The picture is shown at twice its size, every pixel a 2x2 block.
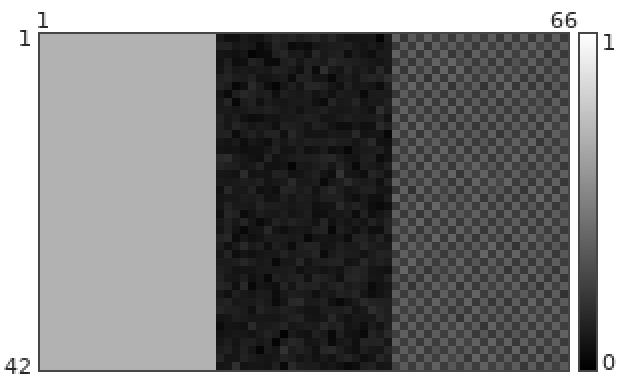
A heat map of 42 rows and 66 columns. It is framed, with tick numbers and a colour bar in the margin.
It is made of 1 by 3 panels. Panel 1,1: high, flat. Panel 1,2: very low, fine-grained, faint in contrast. Panel 1,3: low, checkered.
